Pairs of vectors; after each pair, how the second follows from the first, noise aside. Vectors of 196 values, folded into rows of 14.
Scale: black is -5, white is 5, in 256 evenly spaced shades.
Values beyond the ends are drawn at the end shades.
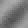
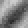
scaled up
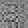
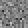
shuffled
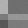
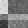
scaled up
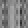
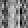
scaled up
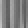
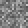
shuffled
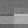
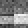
scaled up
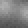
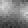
scaled up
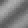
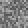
shuffled
